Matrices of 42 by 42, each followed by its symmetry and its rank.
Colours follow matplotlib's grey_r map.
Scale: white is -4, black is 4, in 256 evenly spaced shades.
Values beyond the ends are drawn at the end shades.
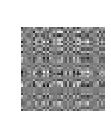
neither, rank two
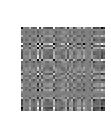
symmetric, rank two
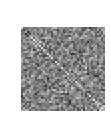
symmetric, full rank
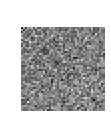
symmetric, full rank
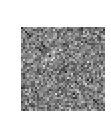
symmetric, full rank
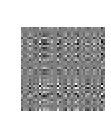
neither, rank two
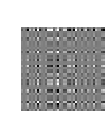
neither, rank one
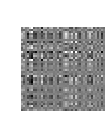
neither, rank two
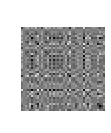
symmetric, rank three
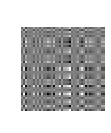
neither, rank one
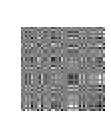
symmetric, rank two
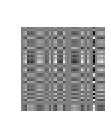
neither, rank one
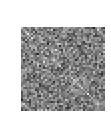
symmetric, full rank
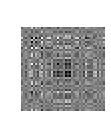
symmetric, rank two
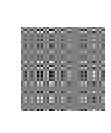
neither, rank one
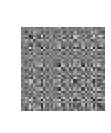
symmetric, rank three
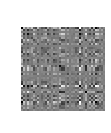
symmetric, rank three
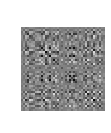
symmetric, rank three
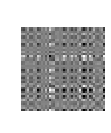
symmetric, rank two
